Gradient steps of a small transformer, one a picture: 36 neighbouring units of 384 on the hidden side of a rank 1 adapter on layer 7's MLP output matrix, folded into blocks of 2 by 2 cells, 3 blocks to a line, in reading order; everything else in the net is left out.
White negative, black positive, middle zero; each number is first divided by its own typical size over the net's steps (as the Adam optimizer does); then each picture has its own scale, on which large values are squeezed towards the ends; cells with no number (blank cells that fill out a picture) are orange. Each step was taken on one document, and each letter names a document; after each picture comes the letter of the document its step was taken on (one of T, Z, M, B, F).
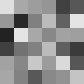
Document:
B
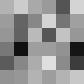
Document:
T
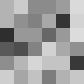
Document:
B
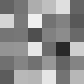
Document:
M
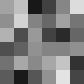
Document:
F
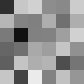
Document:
T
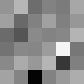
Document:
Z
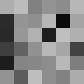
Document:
F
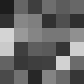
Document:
T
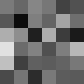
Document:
F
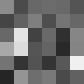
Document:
B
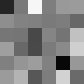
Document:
Z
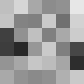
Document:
B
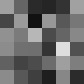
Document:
M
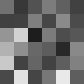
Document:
F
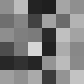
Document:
M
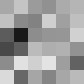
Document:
T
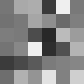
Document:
M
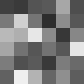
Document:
F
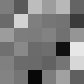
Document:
Z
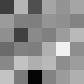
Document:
Z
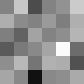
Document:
Z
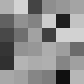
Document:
F
